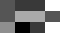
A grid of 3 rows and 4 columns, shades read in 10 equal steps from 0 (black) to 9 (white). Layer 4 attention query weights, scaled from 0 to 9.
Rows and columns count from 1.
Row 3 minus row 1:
2 -2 0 0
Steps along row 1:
down same up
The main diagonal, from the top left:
3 6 2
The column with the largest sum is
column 4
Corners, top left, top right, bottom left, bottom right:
3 9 5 9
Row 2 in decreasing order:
6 6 3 3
